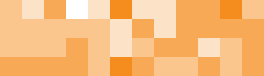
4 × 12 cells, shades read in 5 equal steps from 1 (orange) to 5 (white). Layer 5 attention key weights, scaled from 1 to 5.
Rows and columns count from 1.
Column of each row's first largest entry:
4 6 6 5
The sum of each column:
11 12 10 12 13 10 11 13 9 10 9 9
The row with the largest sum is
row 1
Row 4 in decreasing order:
3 3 3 3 2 2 2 2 2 2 2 1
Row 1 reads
3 4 2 5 4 1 4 4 2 2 1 3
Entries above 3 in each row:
5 2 2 0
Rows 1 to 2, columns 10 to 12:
2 1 3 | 2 2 2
